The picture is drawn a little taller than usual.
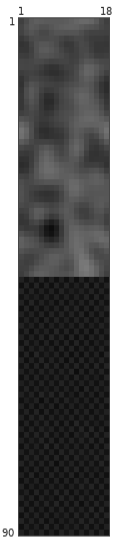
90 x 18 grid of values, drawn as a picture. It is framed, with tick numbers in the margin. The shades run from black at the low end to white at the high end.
It is made of 2 by 1 panels. Panel 1,1: low, blotchy. Panel 2,1: very low, checkered, faint in contrast.
